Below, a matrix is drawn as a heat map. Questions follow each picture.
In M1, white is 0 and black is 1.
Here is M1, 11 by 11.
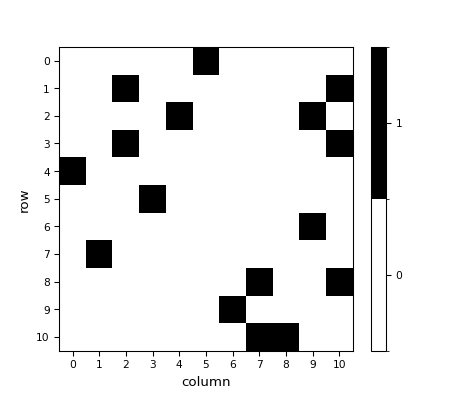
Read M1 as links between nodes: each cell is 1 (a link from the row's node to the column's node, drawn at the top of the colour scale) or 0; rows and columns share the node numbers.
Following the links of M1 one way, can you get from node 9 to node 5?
no
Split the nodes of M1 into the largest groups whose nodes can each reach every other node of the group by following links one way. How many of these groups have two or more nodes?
2
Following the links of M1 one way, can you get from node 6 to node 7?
no
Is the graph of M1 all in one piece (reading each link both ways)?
yes
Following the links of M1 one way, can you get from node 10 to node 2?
yes
